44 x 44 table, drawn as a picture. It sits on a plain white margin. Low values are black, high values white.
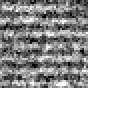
On average the colour sits 50% of the way up the scale. There is no seam. The ninth with the lowest average is the top right. The grain runs across in streaks. Horizontal stripes repeat 7 times down the table.
